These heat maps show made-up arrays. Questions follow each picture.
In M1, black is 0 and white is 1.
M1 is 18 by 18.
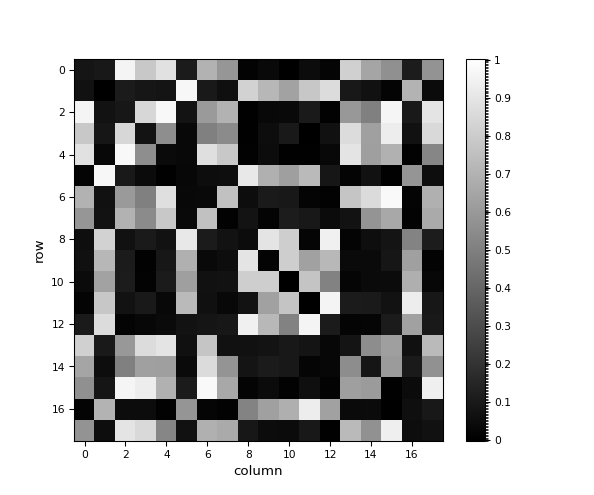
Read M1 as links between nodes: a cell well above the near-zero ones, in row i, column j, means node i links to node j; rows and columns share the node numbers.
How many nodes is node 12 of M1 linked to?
6
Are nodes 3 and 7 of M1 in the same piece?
yes
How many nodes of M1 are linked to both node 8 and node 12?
4
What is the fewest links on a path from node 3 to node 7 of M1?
1
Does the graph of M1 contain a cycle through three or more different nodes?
yes
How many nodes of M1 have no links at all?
0
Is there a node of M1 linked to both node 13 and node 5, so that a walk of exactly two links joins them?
no
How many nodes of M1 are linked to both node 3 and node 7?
7
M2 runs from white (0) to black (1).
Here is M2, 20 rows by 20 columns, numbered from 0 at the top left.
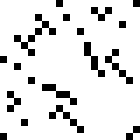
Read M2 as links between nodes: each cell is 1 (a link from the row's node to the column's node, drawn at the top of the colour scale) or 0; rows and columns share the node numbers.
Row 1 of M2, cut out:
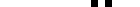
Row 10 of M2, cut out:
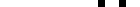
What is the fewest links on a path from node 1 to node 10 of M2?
5
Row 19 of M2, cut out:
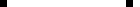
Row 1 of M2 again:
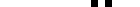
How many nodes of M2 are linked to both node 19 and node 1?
0
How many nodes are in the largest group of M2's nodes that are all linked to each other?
2
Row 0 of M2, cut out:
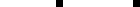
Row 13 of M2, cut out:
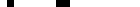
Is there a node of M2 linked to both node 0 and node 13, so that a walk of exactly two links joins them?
yes
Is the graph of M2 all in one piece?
yes
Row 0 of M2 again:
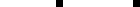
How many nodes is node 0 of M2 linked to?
2
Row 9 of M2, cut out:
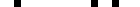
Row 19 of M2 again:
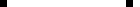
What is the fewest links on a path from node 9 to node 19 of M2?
4
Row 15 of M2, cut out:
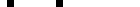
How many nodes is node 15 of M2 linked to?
2
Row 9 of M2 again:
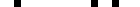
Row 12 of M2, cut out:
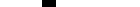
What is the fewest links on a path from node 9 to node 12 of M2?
3
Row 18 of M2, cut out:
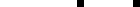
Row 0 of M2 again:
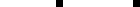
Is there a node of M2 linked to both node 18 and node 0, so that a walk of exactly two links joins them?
yes
